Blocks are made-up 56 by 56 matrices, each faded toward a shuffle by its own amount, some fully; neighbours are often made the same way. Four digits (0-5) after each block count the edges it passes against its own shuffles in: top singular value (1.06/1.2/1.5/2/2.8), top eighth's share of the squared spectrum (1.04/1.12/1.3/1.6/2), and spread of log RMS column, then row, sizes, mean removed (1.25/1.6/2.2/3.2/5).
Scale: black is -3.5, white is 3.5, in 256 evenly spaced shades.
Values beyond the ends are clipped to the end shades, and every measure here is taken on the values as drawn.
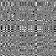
5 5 3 3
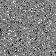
0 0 0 0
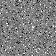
0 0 0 0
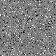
2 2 0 0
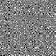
4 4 2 2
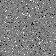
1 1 0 0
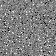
1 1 0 0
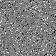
1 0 0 0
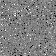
2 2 0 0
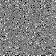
3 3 0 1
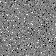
1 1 0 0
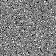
1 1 0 0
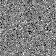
1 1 0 0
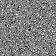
0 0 0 0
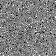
2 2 0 0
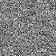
3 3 1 1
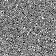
0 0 0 0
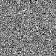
3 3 0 1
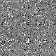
2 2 2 2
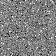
0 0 0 0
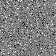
1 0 0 0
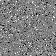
0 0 0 0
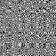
4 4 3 2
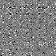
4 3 2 2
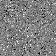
1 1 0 0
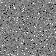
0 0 0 1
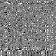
4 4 2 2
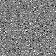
2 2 0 0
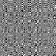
4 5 3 3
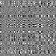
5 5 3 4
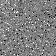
1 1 0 0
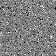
2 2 1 0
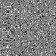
3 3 1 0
